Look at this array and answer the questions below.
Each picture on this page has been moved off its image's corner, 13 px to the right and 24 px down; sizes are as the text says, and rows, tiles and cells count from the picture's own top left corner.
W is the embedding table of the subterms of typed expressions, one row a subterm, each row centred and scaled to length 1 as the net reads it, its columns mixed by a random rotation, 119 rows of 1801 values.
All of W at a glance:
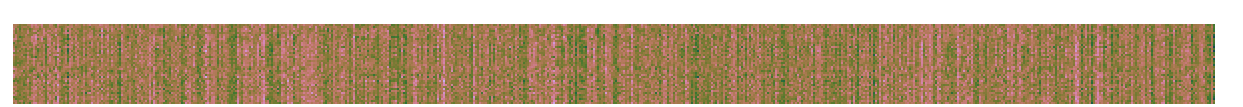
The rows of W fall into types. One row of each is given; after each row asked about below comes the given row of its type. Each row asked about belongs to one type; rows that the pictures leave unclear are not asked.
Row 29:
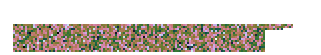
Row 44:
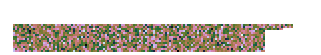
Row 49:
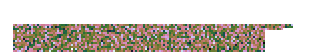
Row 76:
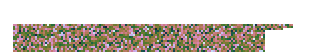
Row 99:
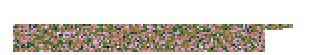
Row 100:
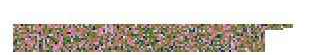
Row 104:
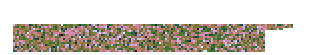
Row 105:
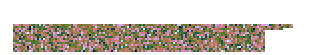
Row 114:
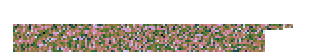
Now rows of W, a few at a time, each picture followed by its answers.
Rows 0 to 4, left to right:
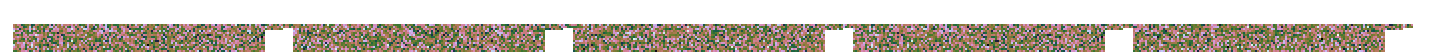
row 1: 76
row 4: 99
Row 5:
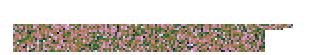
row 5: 29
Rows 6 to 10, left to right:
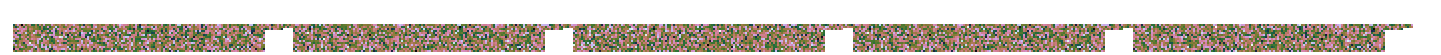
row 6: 105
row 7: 105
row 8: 104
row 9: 105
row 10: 105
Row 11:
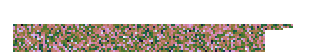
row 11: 100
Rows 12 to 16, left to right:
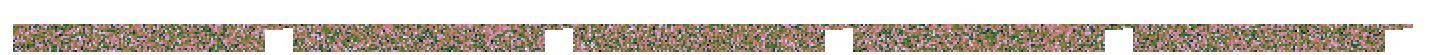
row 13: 100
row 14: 104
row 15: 100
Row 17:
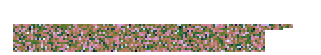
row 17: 105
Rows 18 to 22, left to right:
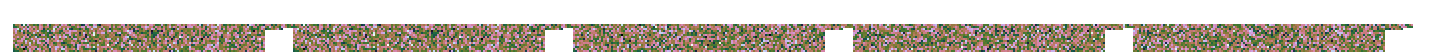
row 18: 76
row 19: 76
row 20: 104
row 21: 76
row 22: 76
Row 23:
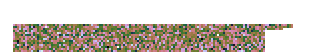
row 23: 99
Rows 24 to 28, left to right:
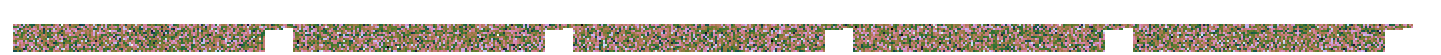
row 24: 104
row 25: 99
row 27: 114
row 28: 99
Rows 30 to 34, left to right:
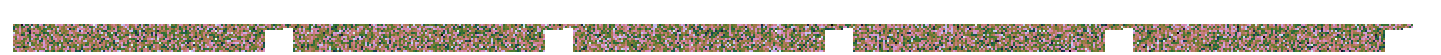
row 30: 44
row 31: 114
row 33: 100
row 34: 29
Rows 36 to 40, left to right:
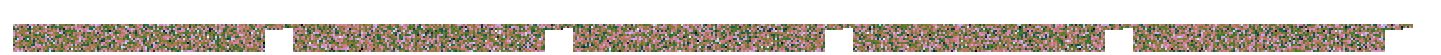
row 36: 49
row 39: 105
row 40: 105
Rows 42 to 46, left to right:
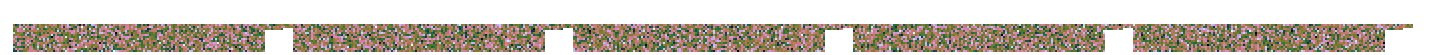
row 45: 114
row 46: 104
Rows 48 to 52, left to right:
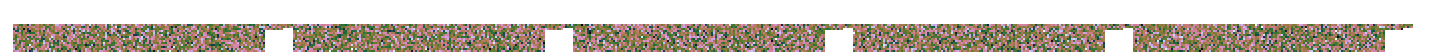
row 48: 44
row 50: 44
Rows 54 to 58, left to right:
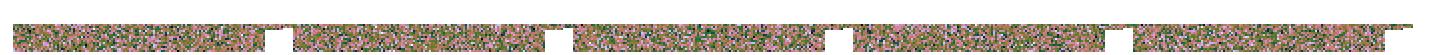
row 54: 44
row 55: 49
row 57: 44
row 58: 100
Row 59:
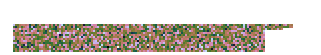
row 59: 99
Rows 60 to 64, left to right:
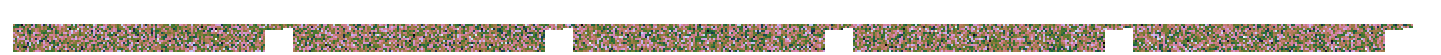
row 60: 44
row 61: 29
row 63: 49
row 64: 100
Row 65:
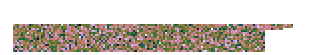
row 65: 104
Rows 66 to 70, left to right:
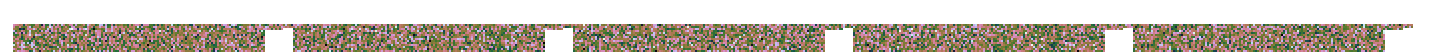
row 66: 104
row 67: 49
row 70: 114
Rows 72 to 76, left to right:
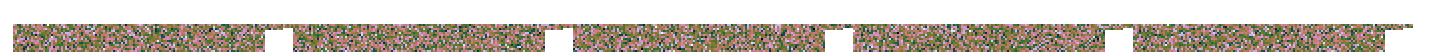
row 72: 76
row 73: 105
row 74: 49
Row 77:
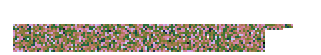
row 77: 49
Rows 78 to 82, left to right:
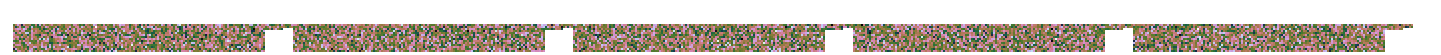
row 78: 105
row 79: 105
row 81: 44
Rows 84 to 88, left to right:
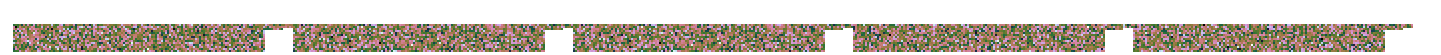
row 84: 114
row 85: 100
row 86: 100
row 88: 99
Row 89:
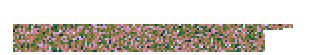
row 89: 114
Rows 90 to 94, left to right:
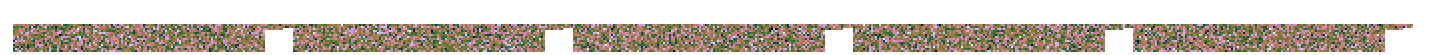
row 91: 104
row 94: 99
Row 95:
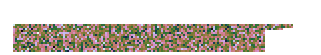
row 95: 99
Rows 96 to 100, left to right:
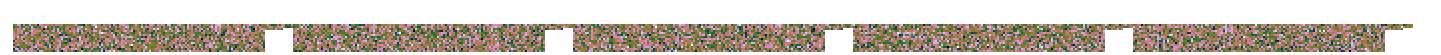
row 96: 49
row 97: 29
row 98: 105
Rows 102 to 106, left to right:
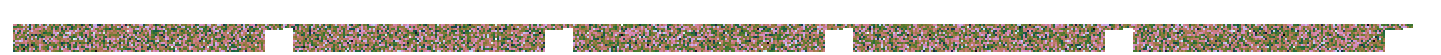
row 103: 44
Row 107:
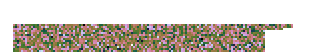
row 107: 99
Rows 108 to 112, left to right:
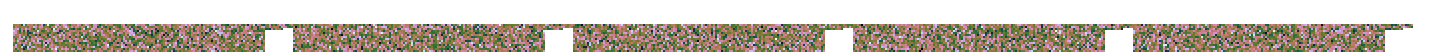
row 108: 76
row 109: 114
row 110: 44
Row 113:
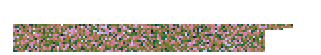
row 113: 104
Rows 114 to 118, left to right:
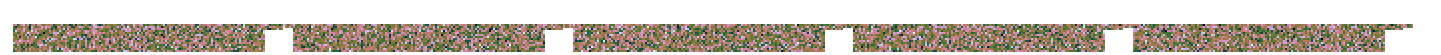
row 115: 114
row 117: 114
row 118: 99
